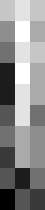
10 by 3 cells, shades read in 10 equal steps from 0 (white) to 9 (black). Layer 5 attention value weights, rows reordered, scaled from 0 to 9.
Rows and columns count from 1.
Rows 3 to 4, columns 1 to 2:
5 1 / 8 0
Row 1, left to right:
2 1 2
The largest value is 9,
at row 10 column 1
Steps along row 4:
down up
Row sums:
5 7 8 11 12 12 12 14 19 22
